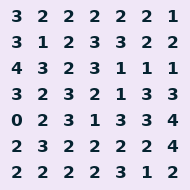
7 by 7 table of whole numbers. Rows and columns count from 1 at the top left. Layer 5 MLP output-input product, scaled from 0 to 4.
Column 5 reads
2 3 1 1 3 2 3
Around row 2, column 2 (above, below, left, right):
2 3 3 2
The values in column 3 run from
2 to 3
